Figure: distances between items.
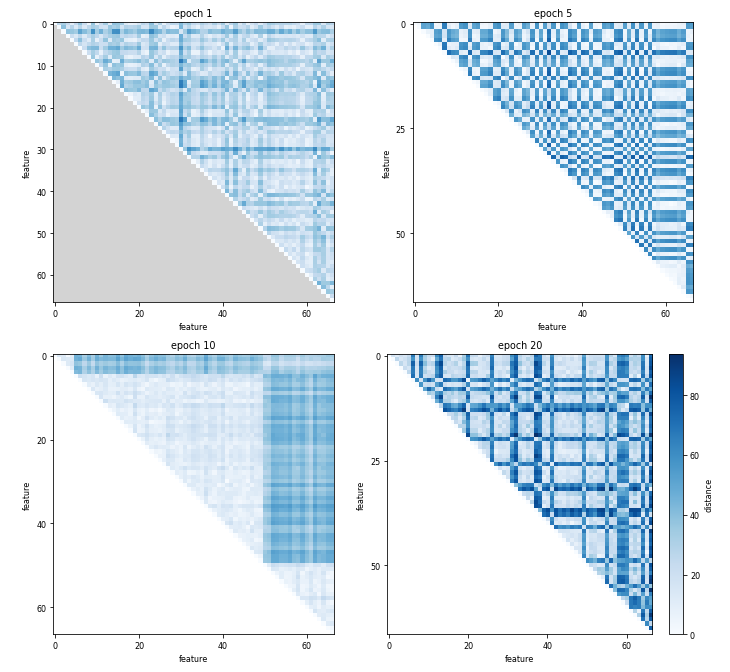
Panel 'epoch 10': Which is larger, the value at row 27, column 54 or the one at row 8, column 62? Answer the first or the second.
the second
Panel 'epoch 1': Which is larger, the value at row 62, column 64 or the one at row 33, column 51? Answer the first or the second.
the first
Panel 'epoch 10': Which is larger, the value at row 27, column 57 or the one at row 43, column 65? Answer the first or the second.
the second
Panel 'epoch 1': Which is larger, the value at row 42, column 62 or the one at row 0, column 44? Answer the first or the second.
the first
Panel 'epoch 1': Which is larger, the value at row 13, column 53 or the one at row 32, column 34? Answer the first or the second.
the first
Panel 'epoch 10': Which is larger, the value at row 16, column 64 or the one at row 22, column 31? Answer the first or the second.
the first
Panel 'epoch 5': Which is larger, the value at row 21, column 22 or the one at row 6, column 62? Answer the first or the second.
the first
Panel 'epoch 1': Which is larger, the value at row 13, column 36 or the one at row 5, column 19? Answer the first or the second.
the first
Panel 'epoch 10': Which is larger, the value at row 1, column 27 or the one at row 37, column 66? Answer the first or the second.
the second
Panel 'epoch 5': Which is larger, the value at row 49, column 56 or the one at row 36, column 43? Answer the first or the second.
the first
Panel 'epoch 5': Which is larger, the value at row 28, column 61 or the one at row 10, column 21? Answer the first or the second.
the second
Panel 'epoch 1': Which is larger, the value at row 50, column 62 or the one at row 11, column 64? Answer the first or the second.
the first
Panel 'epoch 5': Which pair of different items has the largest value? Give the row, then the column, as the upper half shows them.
7, 32
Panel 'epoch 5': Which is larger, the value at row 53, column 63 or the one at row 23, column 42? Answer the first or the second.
the first
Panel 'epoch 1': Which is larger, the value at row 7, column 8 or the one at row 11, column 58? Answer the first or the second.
the first
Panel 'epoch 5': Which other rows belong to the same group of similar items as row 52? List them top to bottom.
2, 3, 4, 7, 11, 12, 14, 15, 19, 20, 23, 26, 27, 29, 31, 33, 35, 36, 39, 42, 45, 46, 47, 50, 54, 56, 65, 66
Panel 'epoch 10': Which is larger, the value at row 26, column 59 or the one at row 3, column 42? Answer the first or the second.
the first
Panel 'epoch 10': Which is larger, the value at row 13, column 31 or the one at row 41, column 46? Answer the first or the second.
the first
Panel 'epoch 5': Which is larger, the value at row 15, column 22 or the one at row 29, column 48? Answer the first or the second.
the second
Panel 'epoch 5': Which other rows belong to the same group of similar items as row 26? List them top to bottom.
2, 3, 4, 7, 11, 12, 14, 15, 19, 20, 23, 27, 29, 31, 33, 35, 36, 39, 42, 45, 46, 47, 50, 52, 54, 56, 65, 66
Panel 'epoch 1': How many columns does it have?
67
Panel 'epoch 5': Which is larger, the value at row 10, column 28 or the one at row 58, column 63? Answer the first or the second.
the first
